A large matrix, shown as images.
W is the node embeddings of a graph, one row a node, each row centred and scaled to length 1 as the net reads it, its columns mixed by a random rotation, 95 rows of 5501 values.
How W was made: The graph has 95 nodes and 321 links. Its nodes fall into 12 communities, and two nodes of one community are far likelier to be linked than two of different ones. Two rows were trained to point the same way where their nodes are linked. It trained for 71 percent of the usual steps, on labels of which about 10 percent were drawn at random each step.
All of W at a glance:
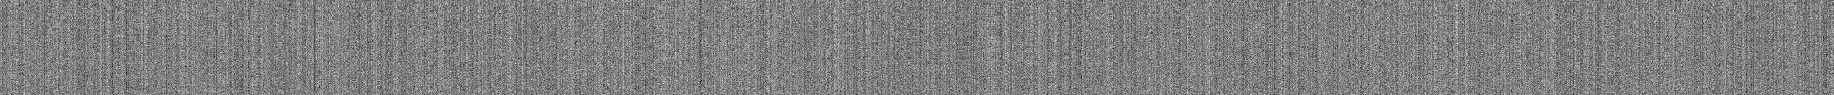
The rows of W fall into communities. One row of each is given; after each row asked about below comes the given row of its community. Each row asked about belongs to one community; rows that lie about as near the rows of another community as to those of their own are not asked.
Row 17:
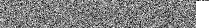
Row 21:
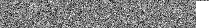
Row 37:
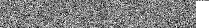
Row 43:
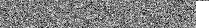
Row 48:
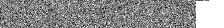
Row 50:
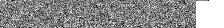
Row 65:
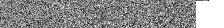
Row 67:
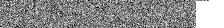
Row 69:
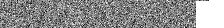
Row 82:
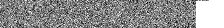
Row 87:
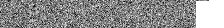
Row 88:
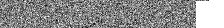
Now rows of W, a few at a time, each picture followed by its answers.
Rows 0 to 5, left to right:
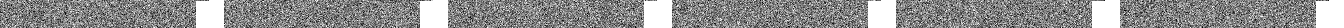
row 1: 48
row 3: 69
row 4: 69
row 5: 88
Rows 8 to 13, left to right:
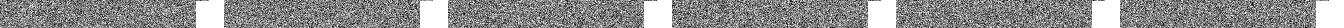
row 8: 48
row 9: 37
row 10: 17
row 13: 67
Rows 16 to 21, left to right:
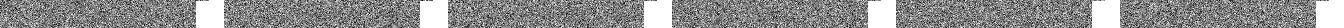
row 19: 87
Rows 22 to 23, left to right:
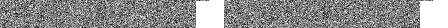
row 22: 88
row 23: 37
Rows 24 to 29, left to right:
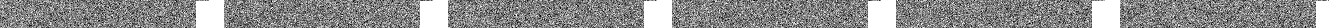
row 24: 65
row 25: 21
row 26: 48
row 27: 88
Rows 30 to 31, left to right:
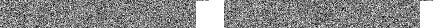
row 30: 37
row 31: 65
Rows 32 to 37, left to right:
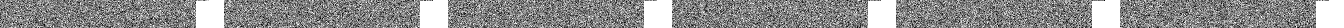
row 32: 67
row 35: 82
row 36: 21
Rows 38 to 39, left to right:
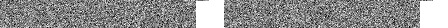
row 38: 87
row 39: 65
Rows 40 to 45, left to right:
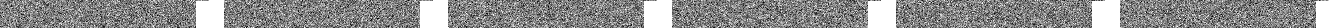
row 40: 87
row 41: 67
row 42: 48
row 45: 48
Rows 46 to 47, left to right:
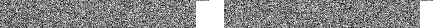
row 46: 43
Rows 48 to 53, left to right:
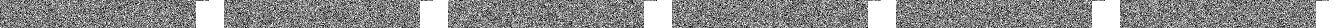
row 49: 87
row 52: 88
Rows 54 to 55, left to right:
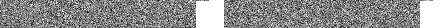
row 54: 21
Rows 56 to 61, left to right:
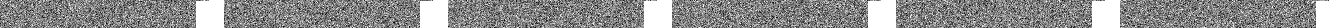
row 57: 65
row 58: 65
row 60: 21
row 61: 37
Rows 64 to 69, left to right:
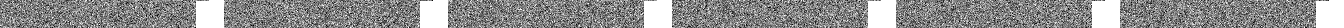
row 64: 87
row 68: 21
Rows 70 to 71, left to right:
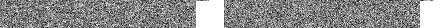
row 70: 43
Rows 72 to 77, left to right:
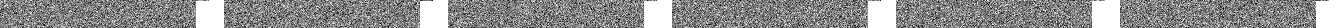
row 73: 88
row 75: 67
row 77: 48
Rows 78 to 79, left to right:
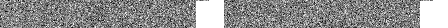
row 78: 65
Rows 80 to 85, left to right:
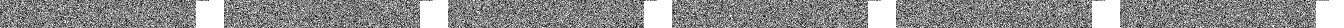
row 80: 67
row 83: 37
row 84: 87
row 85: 67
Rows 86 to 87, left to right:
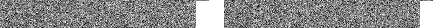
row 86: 43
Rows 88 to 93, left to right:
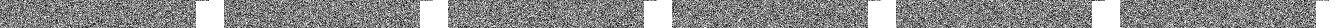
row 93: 37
